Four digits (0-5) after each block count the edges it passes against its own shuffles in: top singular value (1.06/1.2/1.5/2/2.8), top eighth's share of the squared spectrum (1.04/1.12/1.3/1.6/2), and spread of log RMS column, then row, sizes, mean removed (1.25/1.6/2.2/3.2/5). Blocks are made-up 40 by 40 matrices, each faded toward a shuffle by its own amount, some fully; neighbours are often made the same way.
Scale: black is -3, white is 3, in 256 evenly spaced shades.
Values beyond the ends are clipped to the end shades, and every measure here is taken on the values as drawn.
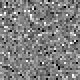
0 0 0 0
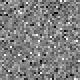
0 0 0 1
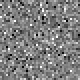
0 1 0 0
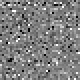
2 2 0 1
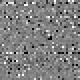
2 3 0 2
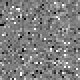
1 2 0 0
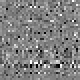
3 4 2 2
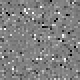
0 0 0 0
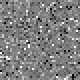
0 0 0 0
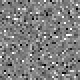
0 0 0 0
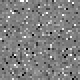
1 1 0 0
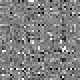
3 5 2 3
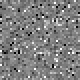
2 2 0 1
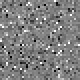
2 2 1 0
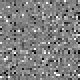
3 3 2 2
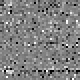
2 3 1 2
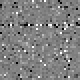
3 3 0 1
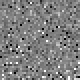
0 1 0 0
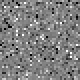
1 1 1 0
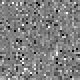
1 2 1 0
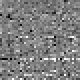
3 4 1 2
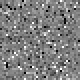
1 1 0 0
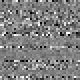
1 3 0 4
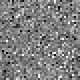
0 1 0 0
